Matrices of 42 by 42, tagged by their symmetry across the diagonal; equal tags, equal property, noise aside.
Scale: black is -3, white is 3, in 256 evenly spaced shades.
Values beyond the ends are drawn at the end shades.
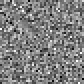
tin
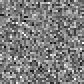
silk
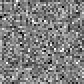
tin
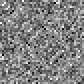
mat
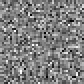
tin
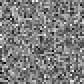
silk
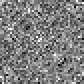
mat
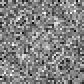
mat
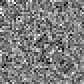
mat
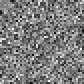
mat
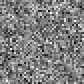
tin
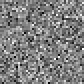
tin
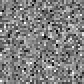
silk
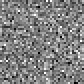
silk
